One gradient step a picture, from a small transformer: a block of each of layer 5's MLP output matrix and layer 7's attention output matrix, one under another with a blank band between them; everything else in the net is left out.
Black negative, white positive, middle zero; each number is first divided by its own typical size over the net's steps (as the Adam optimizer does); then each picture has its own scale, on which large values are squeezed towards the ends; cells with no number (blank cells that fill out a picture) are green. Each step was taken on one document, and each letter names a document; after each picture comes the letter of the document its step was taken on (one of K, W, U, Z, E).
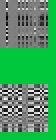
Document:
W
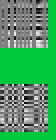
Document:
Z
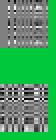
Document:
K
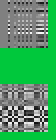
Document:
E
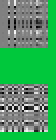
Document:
K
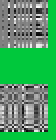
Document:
Z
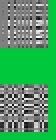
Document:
Z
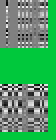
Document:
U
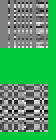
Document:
E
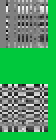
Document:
U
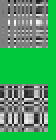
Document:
Z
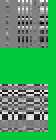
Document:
W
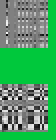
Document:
U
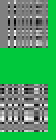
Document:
K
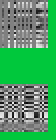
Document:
Z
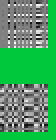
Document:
Z
